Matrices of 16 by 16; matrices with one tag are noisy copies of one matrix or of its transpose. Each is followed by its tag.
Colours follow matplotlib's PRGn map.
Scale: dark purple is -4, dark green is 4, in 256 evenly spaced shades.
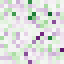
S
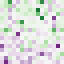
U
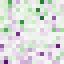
U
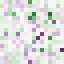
S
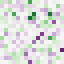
S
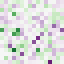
S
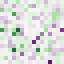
S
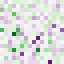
S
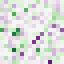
S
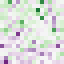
U
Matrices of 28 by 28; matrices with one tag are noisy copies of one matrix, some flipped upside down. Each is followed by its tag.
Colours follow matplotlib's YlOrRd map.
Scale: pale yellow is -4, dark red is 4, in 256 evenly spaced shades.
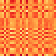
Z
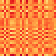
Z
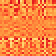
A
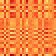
Z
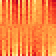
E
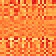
A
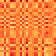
Z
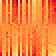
E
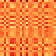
Z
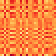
Z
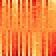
E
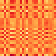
Z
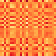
Z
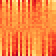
E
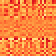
A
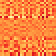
A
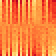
E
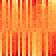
E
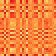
Z
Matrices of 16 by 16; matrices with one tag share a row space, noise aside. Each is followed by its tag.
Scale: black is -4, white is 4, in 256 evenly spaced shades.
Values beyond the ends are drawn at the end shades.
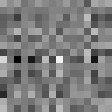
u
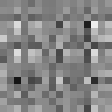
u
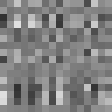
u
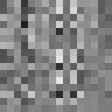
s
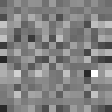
u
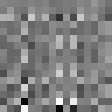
s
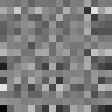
u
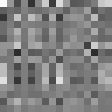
u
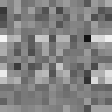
u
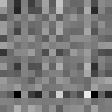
u
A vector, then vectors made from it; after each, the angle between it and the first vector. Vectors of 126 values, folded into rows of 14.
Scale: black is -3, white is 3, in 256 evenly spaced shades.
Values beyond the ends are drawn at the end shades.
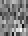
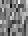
orthogonal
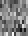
nearly opposite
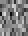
orthogonal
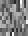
partly opposed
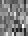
nearly opposite
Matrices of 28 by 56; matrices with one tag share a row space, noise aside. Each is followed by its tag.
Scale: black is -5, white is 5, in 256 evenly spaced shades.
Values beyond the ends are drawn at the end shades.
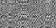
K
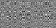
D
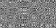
K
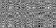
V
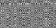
D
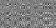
D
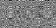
V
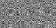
V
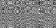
V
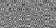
D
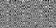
D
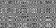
K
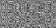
V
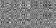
D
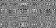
K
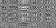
K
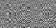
D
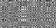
K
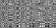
V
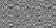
V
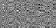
V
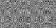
D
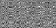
V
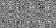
V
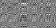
K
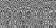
D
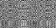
K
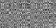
D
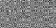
D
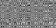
D
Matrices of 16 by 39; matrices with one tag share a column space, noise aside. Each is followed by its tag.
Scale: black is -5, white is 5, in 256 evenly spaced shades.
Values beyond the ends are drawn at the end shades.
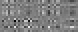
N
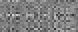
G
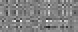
N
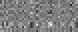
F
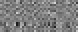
F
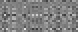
G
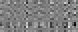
F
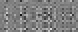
G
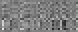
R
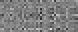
G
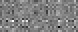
N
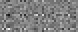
G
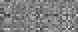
G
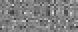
N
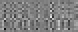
R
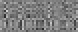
R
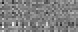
F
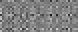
G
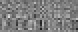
R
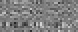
F
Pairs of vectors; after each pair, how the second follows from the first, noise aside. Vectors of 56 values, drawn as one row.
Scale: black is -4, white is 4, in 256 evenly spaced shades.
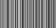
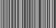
wrapped around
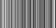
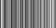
reversed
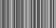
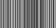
sign-scrambled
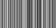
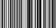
scaled up
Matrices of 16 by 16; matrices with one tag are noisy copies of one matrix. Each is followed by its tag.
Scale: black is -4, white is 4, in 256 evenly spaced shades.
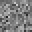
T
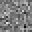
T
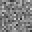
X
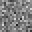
X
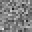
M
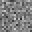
X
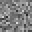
T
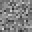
M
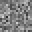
T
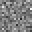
X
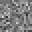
T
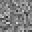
T
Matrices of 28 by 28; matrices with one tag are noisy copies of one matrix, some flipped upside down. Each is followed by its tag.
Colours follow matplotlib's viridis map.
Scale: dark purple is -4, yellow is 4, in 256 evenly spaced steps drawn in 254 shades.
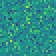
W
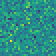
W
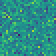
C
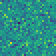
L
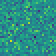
W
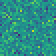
C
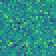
L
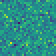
L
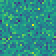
C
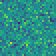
L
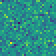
L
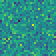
C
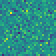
L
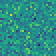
W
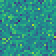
C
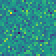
L
